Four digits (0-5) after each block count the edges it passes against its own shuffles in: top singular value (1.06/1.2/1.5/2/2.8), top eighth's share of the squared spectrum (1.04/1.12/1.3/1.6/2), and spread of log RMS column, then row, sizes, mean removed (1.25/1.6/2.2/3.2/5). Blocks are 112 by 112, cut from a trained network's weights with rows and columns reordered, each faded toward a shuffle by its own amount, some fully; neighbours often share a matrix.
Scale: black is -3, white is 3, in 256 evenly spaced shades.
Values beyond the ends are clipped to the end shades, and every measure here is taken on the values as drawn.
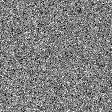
0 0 0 0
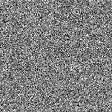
3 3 0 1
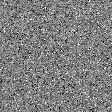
0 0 0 0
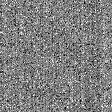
2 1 0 1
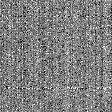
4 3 0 2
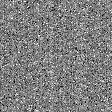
2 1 0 0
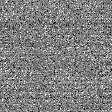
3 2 2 0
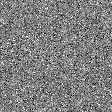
0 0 0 0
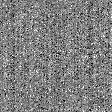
3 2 0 2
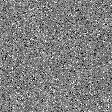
0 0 0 0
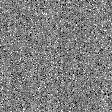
1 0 0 0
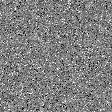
0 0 0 0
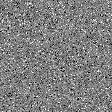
2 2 0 1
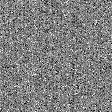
2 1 0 0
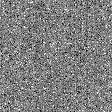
1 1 0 0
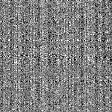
4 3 1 3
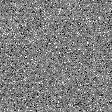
1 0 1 0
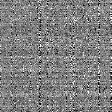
4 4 4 1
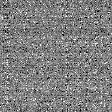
3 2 2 0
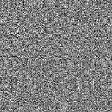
4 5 2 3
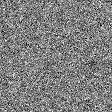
2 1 0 1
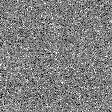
1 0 0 0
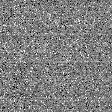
2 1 1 0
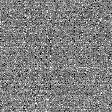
3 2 2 0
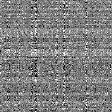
4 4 4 1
